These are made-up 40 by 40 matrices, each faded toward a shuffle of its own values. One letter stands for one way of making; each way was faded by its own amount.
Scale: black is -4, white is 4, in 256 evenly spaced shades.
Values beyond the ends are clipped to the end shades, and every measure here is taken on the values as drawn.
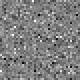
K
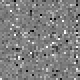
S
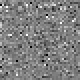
K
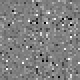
S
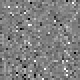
S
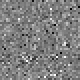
K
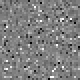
S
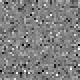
K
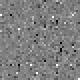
S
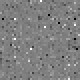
S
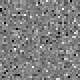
K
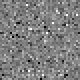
K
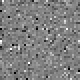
S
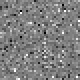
S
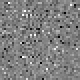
K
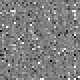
S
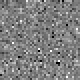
K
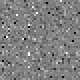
S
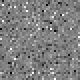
S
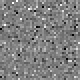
S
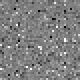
S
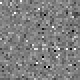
K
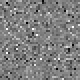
K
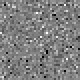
K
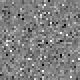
S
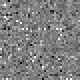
K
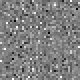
K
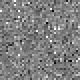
K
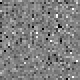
K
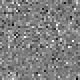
K
